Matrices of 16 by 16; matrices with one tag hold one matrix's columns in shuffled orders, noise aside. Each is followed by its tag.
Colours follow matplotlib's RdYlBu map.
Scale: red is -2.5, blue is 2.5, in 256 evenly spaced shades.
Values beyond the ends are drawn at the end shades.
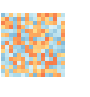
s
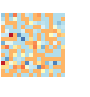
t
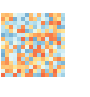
t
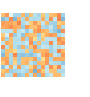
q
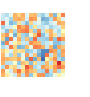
t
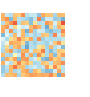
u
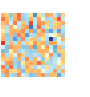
s
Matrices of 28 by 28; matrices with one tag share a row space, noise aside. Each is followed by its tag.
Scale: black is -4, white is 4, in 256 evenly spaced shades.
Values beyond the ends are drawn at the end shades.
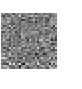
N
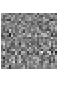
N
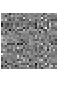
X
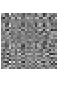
N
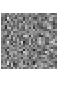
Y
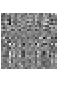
N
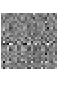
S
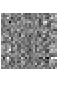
N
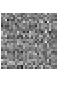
X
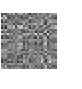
X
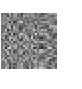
Y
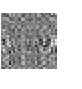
N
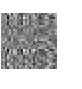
Y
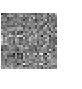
X
